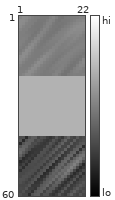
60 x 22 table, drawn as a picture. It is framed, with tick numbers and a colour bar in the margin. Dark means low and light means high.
The table splits into 3 rows of 1 panel. Panel 1,1: middling, slanting up to the right, faint in contrast. Panel 2,1: high, flat. Panel 3,1: low, slanting up to the right.
